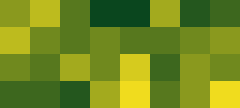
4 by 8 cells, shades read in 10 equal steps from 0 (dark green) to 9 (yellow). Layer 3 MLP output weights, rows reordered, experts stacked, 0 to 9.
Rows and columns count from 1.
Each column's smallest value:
2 2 1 0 0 2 1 2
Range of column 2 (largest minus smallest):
5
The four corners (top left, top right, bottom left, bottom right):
5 2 2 9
